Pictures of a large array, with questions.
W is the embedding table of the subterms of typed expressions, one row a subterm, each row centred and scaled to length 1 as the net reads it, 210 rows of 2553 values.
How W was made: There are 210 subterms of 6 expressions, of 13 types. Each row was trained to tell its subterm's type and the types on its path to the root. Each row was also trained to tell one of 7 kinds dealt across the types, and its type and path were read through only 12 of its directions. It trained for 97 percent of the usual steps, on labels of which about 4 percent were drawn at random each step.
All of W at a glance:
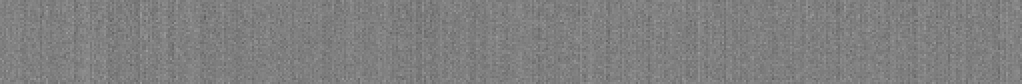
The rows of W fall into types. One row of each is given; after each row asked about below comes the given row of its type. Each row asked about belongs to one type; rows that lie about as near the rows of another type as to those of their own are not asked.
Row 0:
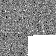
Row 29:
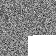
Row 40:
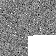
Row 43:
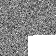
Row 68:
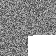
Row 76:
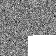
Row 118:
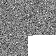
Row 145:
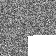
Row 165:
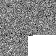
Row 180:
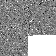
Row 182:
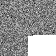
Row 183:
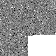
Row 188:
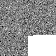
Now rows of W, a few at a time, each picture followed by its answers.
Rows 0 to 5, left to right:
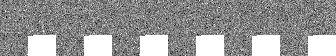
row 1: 188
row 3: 182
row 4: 29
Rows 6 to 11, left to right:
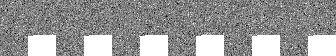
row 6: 43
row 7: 68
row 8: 180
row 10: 145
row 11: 40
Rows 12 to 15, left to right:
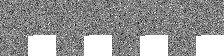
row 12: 145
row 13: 180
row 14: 43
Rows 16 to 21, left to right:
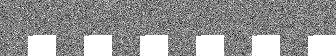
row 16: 180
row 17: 188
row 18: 68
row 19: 165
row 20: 180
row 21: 145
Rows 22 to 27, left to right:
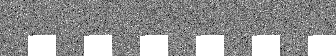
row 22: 182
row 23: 145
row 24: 43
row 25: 76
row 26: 76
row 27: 180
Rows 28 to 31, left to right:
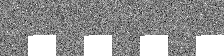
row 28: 145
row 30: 0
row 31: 180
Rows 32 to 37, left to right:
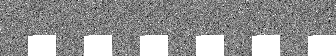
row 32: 165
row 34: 76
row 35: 76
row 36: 183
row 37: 76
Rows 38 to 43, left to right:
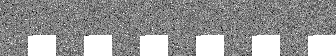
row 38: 76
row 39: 165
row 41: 183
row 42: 183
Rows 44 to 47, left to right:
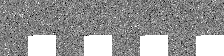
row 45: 43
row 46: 40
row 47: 76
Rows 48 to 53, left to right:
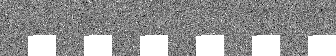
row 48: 145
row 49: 188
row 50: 165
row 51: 145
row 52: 29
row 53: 29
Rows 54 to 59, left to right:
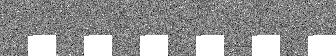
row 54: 183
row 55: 0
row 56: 145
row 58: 68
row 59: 40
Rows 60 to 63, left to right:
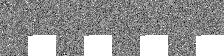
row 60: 0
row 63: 68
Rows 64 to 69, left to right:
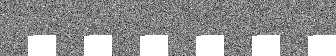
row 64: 180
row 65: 40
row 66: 165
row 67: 76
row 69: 145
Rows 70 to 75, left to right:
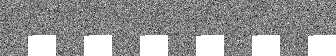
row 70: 29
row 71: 29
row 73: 165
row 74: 165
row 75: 145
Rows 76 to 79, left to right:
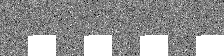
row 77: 118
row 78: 29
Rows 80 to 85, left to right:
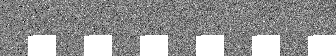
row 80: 180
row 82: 29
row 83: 165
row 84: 165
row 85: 165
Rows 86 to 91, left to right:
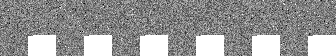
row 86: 40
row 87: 180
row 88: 145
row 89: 29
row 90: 40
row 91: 0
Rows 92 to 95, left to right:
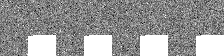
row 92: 180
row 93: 0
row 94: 40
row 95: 188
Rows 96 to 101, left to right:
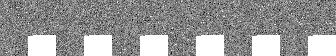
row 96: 76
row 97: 43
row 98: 43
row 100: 0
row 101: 0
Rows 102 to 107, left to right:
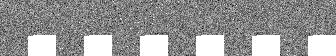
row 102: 188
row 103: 182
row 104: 0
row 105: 40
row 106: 29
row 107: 0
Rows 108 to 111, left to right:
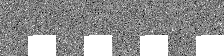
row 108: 0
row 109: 118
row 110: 76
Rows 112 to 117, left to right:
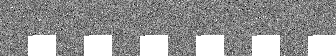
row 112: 183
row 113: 182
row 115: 188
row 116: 29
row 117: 165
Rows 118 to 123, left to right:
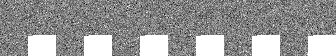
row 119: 118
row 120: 182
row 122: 40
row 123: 182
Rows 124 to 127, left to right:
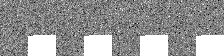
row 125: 43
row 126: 145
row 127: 40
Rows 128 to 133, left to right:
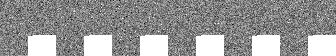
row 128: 29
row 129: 40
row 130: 0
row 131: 145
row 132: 68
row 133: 182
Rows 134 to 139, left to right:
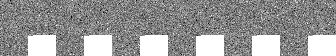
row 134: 68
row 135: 43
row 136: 76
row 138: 76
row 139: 182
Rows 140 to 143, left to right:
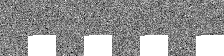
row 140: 76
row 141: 180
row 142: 188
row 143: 182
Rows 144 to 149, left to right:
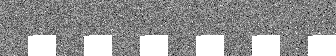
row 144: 0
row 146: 76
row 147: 188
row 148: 188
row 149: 183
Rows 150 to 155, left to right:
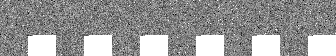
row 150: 118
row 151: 165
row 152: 180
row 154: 0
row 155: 40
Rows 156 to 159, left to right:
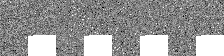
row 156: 68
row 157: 180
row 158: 182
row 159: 43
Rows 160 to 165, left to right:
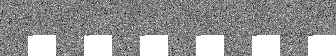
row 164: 165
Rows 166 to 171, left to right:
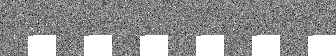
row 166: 182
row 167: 188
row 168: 145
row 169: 29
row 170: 188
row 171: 118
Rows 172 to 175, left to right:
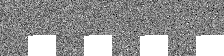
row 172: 29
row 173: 68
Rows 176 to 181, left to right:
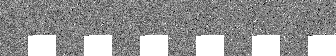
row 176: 182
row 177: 180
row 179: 165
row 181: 183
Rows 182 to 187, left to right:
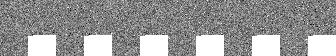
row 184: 40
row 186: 0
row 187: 180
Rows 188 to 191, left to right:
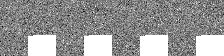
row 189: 29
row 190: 188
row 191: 165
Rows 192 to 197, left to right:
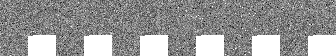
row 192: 29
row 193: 182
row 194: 29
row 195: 68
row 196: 40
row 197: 188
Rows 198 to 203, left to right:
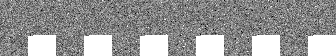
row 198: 145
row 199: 68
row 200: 76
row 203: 40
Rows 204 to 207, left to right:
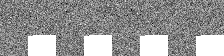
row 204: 76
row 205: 145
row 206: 76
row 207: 183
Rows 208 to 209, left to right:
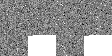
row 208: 29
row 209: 0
